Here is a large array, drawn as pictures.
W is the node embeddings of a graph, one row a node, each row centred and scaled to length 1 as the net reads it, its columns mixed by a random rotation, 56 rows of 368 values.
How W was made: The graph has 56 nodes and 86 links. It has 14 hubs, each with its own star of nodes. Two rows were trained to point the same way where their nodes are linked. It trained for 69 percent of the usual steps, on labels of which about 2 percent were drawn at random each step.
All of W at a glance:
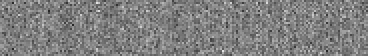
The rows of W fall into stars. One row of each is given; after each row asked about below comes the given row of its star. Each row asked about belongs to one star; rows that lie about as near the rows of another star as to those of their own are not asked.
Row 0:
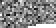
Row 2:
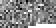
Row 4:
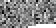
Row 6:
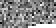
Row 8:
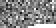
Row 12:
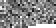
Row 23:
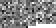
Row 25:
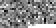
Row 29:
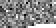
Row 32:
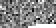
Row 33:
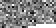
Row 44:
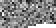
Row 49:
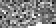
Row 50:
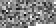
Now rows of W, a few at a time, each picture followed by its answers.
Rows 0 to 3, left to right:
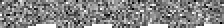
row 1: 44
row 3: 2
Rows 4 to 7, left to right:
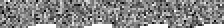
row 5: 12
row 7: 29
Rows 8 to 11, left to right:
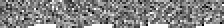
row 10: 33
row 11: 33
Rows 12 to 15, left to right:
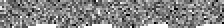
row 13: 0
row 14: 4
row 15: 4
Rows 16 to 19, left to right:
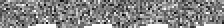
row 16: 4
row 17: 32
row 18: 8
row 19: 25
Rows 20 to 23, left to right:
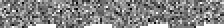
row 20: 25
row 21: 2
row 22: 50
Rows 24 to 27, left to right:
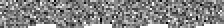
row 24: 49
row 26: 49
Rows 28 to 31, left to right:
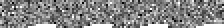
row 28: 49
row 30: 6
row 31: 44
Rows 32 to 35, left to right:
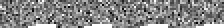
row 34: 32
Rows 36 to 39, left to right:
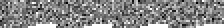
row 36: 23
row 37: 6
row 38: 44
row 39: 0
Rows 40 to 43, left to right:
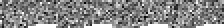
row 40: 49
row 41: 0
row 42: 25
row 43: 4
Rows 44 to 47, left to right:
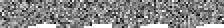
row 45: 0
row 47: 12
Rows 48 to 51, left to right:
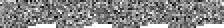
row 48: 2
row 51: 23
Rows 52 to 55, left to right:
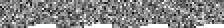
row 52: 29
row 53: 23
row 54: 8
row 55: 12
